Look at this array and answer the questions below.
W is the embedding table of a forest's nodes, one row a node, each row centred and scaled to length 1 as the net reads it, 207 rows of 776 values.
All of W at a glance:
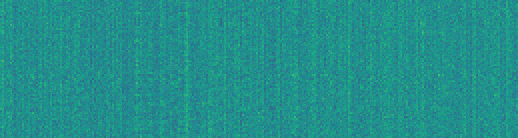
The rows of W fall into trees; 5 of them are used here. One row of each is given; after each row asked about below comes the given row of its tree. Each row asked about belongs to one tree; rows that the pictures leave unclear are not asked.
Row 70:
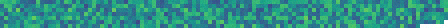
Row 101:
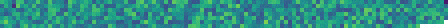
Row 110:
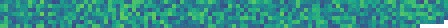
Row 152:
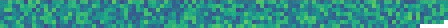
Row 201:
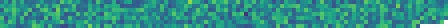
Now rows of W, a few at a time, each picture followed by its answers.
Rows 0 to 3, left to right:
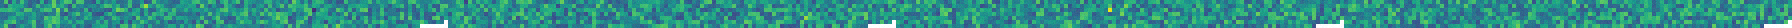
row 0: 201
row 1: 152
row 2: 152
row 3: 152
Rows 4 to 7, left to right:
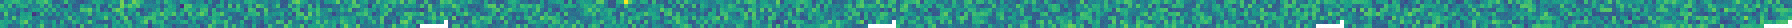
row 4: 110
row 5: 70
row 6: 152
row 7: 101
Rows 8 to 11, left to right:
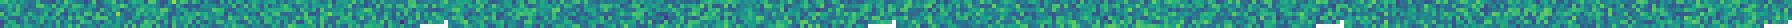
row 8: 70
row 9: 152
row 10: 152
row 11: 110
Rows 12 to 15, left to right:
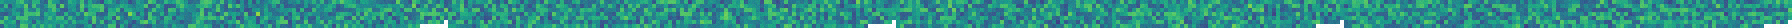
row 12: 101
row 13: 201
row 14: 201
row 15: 152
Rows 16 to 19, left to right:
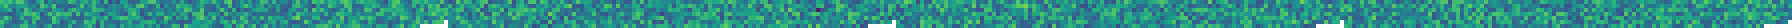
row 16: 101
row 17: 152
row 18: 70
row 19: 110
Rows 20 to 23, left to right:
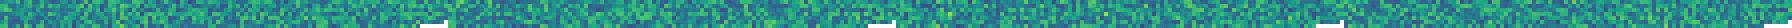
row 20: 110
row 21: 110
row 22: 201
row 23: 70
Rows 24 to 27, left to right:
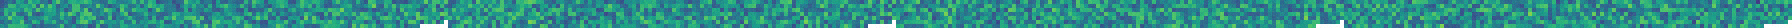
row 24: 152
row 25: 152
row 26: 201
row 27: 152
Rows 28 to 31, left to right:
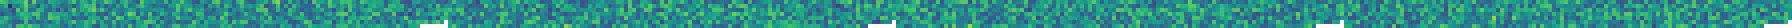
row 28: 101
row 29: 201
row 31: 201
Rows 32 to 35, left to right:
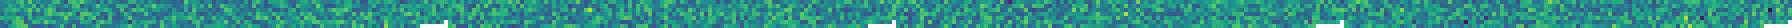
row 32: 152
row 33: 201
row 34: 101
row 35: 101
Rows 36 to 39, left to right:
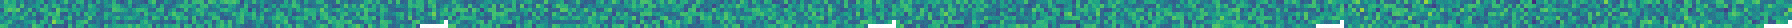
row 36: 201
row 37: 201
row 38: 201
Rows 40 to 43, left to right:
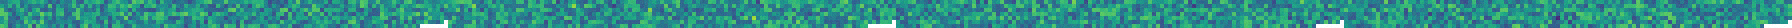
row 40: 110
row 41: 101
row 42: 70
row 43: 201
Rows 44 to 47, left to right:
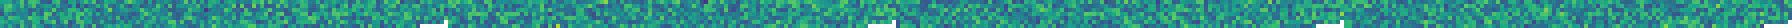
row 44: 152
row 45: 101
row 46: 70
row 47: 110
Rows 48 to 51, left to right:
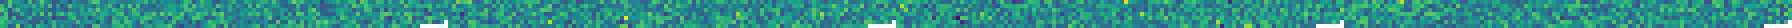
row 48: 110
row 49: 101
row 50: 70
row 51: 152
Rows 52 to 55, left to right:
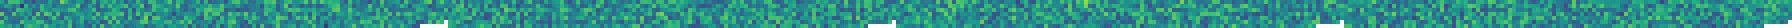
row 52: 70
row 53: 201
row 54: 201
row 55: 110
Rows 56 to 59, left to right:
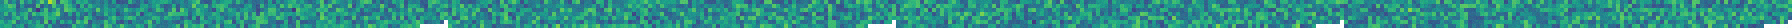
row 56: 201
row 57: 201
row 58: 152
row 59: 70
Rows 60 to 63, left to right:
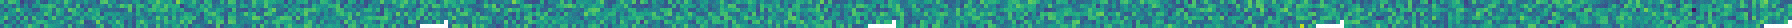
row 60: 70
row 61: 70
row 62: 110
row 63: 201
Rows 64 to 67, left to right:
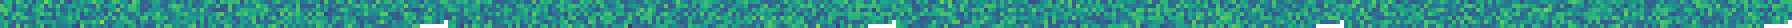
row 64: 110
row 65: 110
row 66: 201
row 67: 110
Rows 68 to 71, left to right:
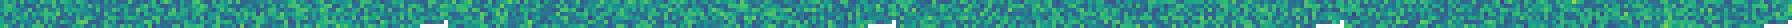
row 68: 201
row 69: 201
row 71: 201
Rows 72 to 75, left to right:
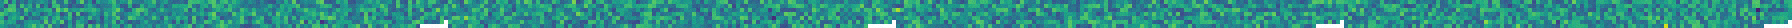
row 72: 201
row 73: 101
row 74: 152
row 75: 70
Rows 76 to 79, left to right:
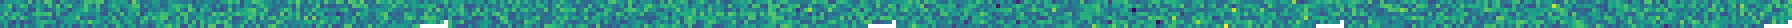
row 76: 110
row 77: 201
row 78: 152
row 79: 70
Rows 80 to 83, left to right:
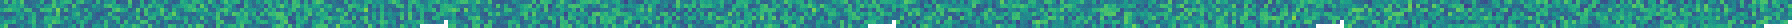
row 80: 201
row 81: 110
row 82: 70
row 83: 201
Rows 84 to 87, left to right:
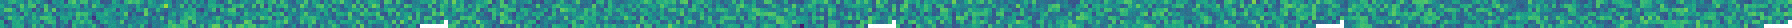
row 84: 152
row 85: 201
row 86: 152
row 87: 152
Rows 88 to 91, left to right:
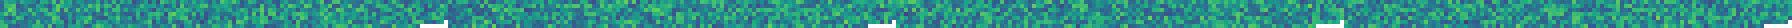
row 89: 70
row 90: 101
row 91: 70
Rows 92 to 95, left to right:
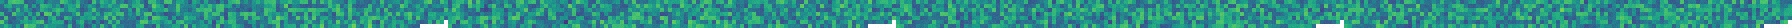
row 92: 70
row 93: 152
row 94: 201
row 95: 201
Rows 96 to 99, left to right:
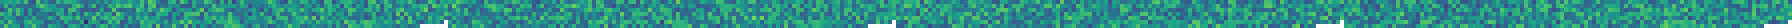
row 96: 70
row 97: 70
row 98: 152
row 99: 201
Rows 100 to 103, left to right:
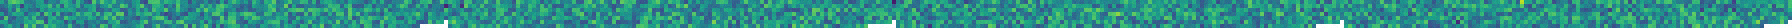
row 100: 70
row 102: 110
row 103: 70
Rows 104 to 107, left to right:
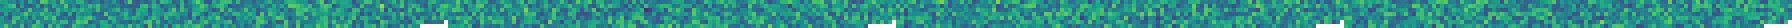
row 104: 201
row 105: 152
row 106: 110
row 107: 110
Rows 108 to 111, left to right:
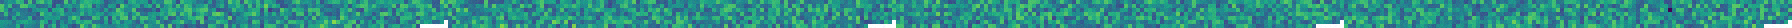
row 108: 110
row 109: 70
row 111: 152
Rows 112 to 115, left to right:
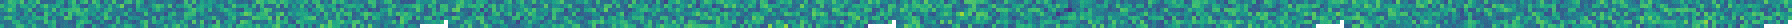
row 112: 152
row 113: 152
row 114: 152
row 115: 152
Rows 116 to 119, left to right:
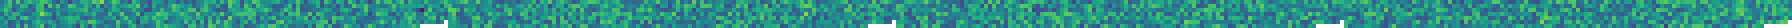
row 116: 110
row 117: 110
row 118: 110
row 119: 101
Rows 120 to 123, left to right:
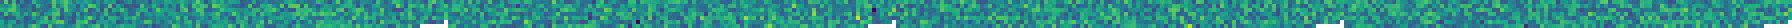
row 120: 201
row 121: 201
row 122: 70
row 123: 152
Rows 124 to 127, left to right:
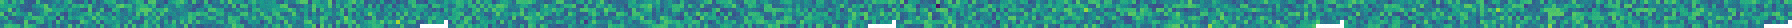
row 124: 70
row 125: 152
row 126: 201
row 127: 70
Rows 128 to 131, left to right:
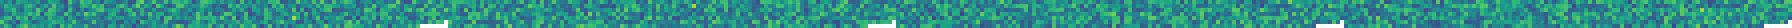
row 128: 101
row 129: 101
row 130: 70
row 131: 70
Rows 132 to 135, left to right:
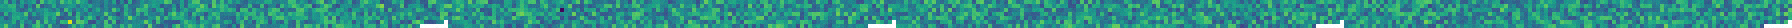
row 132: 201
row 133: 152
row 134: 152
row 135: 152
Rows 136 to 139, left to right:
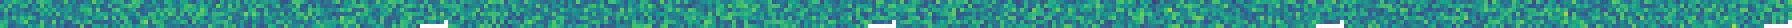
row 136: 110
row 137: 201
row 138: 201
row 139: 70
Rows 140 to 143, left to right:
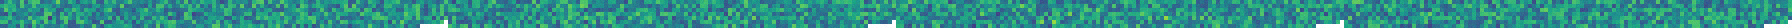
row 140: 152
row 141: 110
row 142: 110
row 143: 70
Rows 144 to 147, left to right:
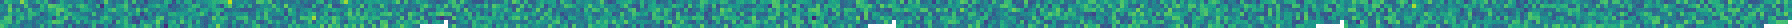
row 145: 70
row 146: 201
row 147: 152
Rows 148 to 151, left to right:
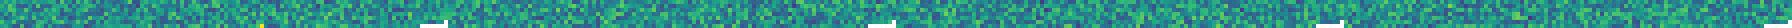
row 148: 201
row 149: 110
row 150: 201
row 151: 201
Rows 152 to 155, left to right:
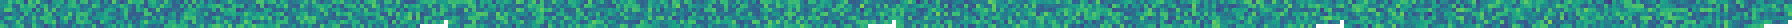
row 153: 101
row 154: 110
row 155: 201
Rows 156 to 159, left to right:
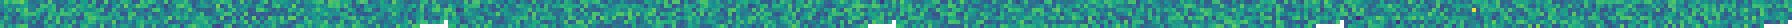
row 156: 101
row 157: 110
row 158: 201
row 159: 70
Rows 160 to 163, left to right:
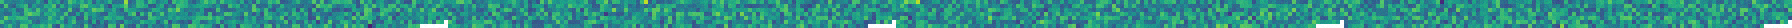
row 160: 101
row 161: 70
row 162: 101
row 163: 70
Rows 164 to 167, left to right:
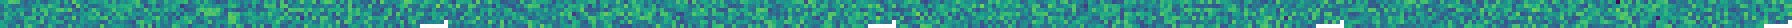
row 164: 70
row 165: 110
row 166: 70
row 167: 201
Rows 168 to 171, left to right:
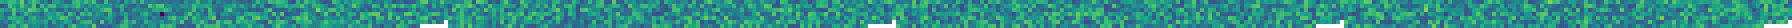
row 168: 152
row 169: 152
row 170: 110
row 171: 101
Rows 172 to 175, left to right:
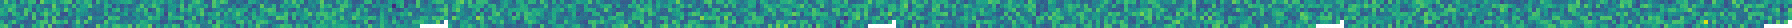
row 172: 201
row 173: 152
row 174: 110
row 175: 152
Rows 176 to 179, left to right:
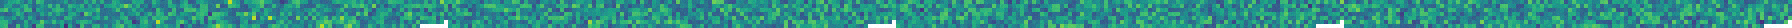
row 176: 110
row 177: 70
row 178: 152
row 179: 152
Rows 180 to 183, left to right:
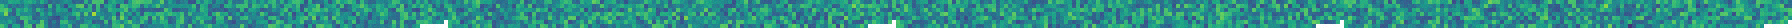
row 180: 110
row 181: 110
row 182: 201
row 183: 101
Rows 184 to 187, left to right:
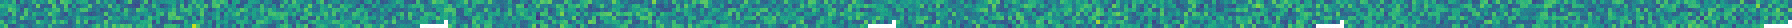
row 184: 201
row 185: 110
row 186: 110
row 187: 101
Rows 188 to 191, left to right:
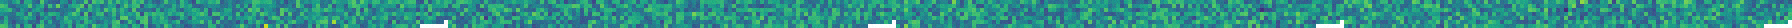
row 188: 110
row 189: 70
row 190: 152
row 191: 101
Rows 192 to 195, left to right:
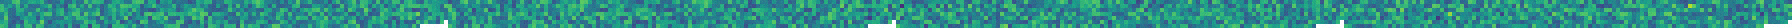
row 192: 110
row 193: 110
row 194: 201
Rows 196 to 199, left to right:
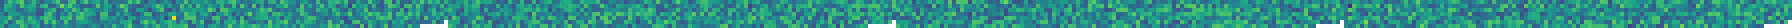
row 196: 152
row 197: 110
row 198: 201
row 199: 152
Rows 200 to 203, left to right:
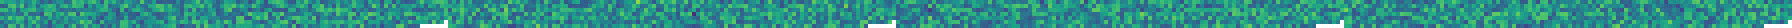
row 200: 152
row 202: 70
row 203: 110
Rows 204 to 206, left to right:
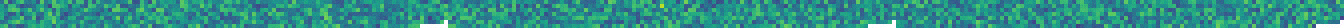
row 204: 201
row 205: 201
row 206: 110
